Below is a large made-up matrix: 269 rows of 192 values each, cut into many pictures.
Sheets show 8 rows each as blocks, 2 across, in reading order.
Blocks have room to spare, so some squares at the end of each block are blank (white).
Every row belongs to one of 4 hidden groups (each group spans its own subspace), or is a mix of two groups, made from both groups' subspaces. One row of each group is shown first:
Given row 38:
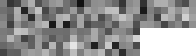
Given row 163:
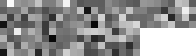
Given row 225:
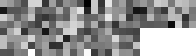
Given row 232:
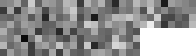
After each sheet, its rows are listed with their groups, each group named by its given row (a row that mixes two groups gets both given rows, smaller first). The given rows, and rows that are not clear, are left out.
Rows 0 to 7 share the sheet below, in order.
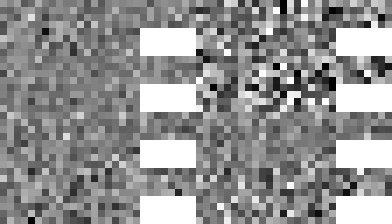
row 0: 225
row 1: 225
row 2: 38
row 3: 163
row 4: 38
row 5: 38
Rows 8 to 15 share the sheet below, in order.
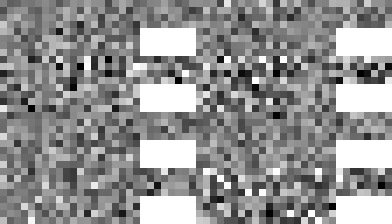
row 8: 163
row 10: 225
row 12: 163
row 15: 38
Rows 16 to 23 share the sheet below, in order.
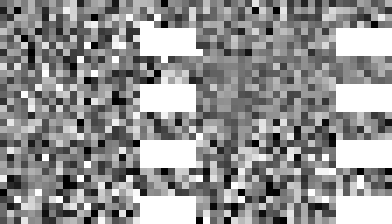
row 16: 232
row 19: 163
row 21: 163
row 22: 163
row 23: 225
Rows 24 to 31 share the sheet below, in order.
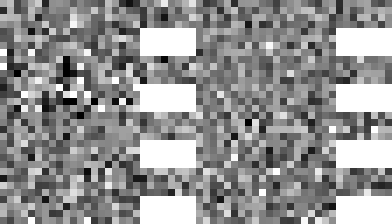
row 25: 38
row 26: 163
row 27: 232
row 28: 38
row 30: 225
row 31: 38
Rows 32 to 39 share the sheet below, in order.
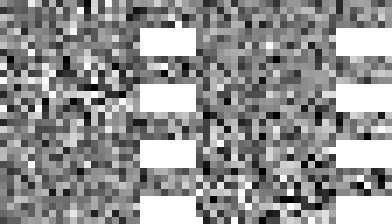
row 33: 38
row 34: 163
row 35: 38
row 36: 225
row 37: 38
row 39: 163
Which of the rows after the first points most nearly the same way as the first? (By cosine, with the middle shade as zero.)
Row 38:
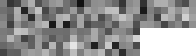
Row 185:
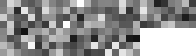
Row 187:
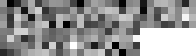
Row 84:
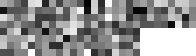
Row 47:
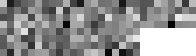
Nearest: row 187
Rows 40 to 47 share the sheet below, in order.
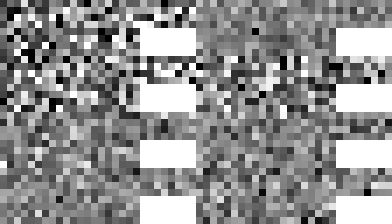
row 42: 232
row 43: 225
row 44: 225
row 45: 232
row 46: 38 and 163
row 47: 38
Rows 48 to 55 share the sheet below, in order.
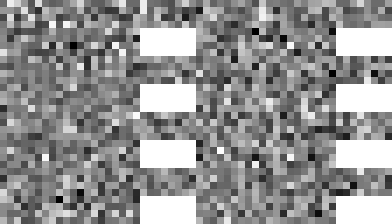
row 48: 38
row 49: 163
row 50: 225
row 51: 38
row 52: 163
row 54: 163
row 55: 232
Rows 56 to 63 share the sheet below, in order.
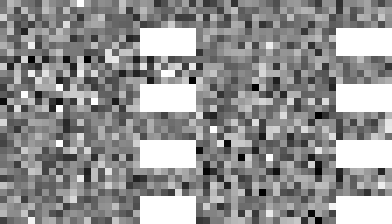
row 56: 38
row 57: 38
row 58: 232
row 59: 163
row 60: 163
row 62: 225
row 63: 38
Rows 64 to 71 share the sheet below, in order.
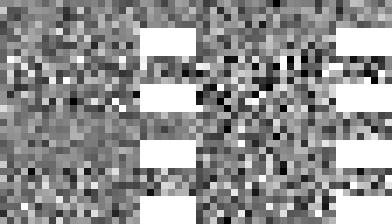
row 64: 163
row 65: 38
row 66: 38
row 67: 225
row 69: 225
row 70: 232
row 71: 232
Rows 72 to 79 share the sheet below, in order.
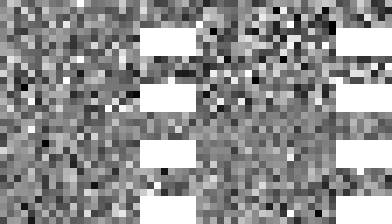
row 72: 38
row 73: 163
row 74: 38
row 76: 225
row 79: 163 and 232
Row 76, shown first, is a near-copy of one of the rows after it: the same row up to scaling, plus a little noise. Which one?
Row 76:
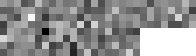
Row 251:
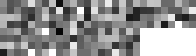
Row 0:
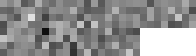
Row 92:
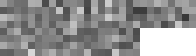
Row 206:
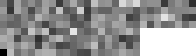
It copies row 0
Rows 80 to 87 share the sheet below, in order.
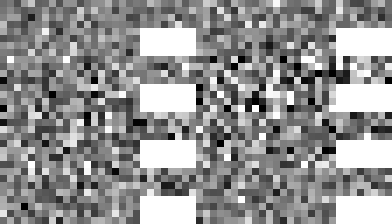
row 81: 38
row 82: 163
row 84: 225
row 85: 38
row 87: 225
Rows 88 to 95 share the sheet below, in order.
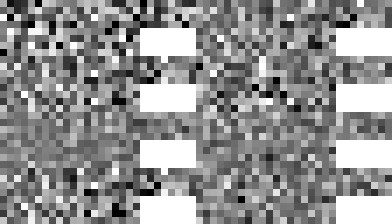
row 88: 38
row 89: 232
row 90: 232
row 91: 163
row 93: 38
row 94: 232
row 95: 225
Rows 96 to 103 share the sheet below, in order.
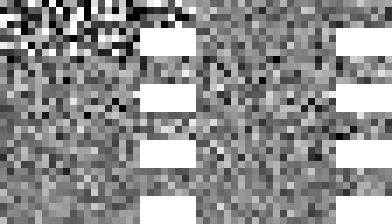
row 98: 38
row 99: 38
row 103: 232
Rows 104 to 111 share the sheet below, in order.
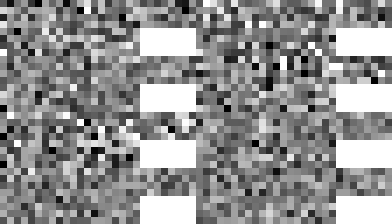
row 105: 38
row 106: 225
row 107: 225
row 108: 163
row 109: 163
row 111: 38
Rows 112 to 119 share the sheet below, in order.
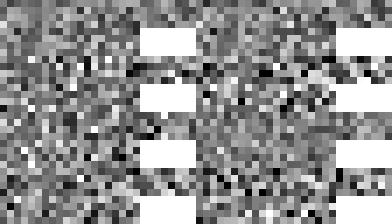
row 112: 163
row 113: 163
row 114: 225
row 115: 163
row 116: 232
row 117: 232
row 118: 163
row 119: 38
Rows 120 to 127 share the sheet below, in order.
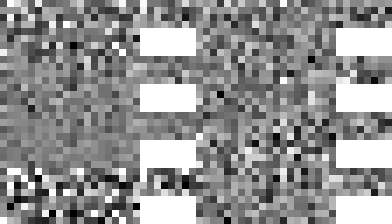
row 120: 38
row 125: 163
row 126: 38
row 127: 225
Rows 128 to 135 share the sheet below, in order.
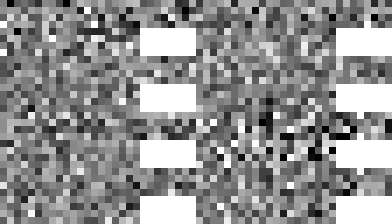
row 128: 163
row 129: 38
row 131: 38
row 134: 38
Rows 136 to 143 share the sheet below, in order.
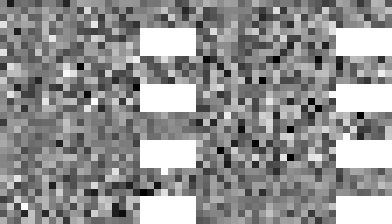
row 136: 163
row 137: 163
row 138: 163
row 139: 38
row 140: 163
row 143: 38
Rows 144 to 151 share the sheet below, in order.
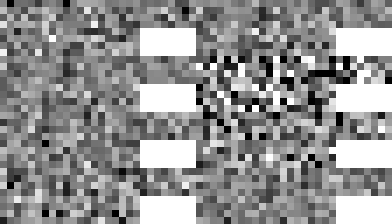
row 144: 163
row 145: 163
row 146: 163
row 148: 225
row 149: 38
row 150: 38 and 163
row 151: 225
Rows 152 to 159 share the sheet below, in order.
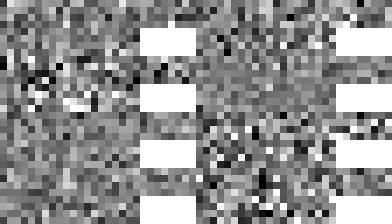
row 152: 38
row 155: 225
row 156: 38
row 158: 163
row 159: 163
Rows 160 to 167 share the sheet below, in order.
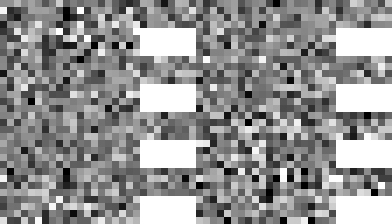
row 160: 163
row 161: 38
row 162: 38
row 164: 232
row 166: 163
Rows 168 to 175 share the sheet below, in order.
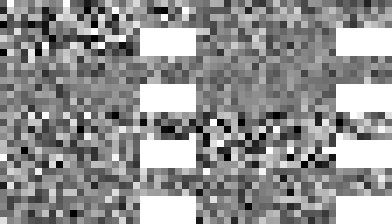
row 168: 163
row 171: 38
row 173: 38
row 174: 38
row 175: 163
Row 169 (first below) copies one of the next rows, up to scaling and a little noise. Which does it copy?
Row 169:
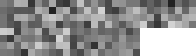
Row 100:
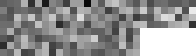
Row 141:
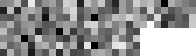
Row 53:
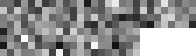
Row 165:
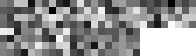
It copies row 165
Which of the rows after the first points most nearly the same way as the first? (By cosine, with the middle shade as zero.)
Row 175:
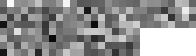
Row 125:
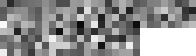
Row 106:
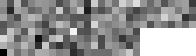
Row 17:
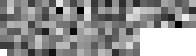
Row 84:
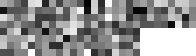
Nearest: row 84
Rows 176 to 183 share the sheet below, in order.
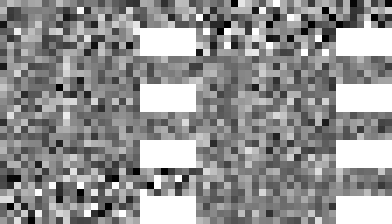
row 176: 163
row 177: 38
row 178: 163
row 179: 163
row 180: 163
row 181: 38 and 163
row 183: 38
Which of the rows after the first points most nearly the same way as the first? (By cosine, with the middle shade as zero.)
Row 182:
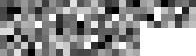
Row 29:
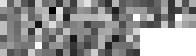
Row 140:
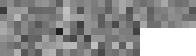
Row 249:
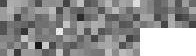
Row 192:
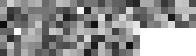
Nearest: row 140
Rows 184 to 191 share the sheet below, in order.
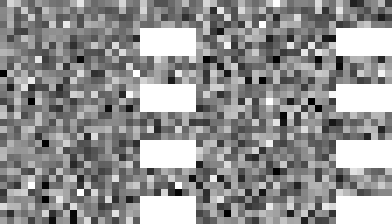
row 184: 38
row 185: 38
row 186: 38
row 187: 38
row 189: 225
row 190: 225
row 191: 38
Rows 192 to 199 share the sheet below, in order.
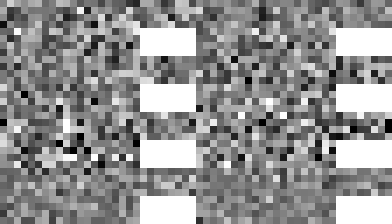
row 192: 163
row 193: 163
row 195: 38
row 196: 163
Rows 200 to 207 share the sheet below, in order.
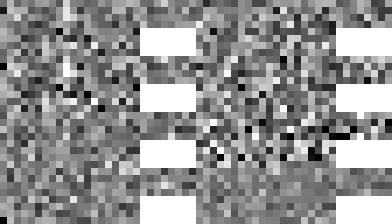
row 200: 163
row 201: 163
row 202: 163
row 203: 225
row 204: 38
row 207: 38
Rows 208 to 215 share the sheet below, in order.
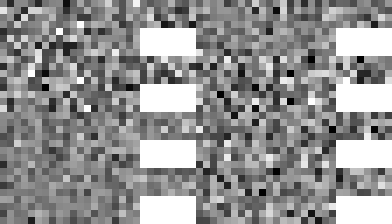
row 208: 163
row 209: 225
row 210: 225
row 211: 232
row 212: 38 and 163
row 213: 38
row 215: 38
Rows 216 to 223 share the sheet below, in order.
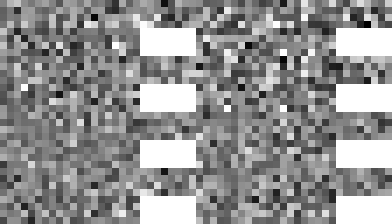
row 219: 225
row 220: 225
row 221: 163
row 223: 163
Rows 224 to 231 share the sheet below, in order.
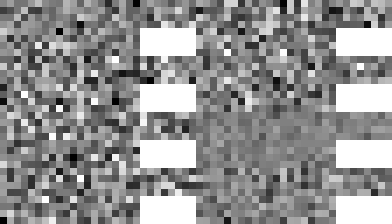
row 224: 163
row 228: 38
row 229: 38
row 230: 225
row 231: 225
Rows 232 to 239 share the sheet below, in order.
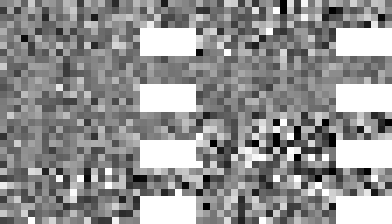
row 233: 225
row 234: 163
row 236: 163
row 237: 163
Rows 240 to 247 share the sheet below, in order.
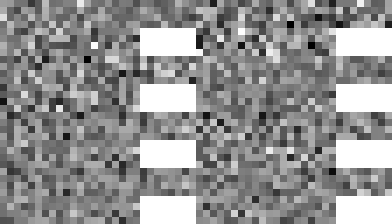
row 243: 38
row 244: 38
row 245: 38 and 163
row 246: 38
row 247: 163
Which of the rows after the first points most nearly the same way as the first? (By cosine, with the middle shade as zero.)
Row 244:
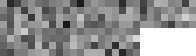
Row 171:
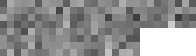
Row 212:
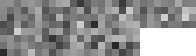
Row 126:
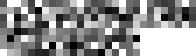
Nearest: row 212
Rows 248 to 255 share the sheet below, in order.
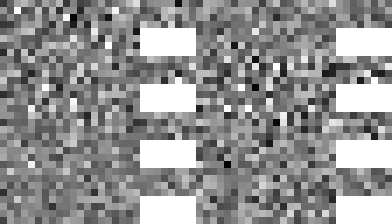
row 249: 38 and 163
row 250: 225
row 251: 225
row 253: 225
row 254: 163
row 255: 163
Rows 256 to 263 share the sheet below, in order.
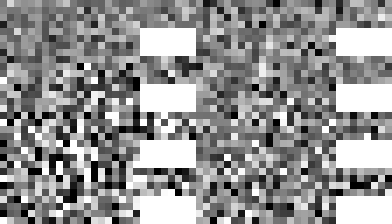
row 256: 163
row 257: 38
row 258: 163
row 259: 163
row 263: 232
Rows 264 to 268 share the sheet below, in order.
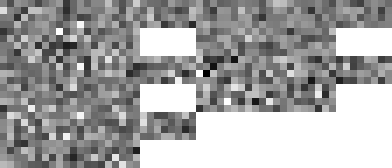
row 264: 163
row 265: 38 and 163
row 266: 225
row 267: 38
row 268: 38
